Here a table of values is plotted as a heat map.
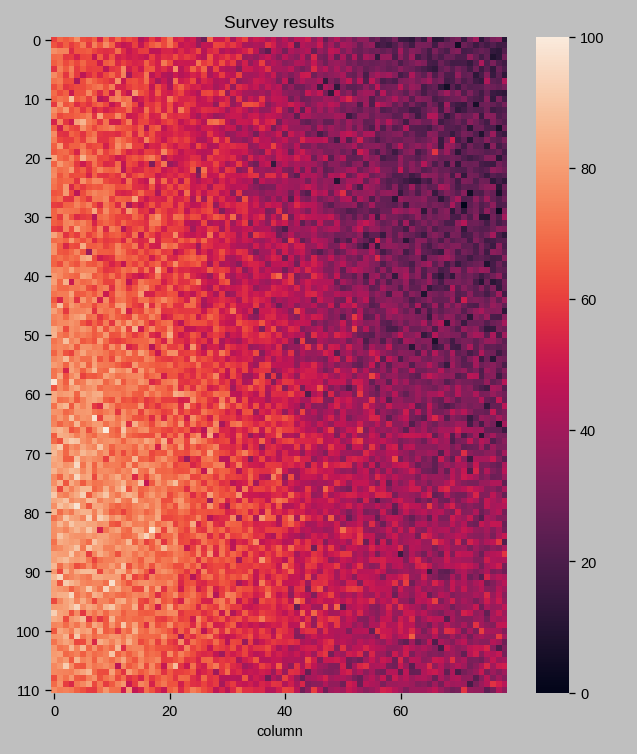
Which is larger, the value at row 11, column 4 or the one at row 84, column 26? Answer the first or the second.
the second
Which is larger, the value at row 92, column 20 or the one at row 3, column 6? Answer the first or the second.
the first
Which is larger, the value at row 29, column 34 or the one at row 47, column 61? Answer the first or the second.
the first
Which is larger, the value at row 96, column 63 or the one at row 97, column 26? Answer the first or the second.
the second
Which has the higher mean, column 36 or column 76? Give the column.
36
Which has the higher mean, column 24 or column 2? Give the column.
2
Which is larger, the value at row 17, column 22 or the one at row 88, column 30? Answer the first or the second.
the second
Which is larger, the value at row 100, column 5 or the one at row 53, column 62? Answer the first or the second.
the first
